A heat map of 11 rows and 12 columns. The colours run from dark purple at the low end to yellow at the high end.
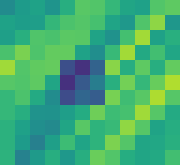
Odd patch: lower, in the centre. Grain: diagonal, up to the right. Ninth with the lowest average: centre. Odd rows or columns: none. Ninth with the highest average: middle right.
